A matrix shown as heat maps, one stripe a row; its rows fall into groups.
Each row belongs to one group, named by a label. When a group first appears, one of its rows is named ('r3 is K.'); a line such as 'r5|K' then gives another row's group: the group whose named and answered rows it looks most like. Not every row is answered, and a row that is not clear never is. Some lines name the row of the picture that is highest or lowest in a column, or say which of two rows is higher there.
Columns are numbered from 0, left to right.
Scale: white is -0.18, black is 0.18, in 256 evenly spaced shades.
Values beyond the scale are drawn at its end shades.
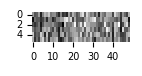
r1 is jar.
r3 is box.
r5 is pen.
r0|box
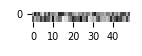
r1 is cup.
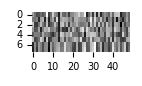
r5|pen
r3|box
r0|pen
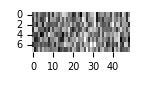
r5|pen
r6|jar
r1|cup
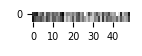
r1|jar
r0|jar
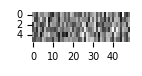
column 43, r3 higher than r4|No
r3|jar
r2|cup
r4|box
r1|pen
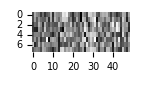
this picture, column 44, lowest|0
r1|cup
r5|cup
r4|box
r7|box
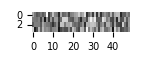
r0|pen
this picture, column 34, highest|0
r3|box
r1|cup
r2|box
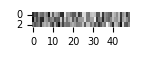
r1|jar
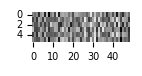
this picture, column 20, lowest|3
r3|pen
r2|cup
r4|jar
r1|jar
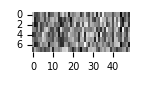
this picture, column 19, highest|1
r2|jar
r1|pen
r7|cup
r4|box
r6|pen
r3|box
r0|pen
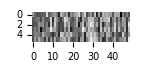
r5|cup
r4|box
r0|pen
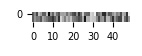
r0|cup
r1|box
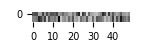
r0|jar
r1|pen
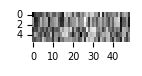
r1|pen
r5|box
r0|jar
